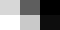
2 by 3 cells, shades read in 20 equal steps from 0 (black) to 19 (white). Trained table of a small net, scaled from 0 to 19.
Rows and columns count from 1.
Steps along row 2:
down down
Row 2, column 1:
19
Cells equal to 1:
1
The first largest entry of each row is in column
1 1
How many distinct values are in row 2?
3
